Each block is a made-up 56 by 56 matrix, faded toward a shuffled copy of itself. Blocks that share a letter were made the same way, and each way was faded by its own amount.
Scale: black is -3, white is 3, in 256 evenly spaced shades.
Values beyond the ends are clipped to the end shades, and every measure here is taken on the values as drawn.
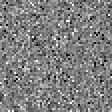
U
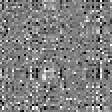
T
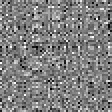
T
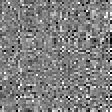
T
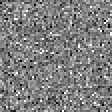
U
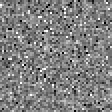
U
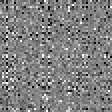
T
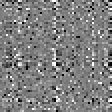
T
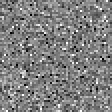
U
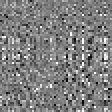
T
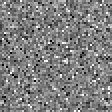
U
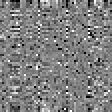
T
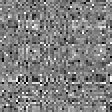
T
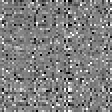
T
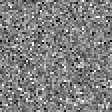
U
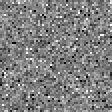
U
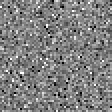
U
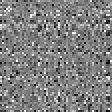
T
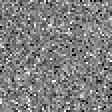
U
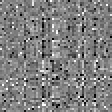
T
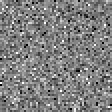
U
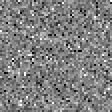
U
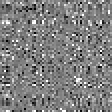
T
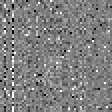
T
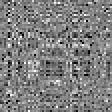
T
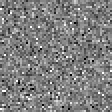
U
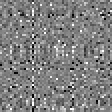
T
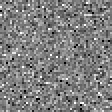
U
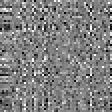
T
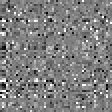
T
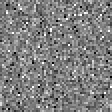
U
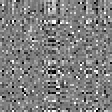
T
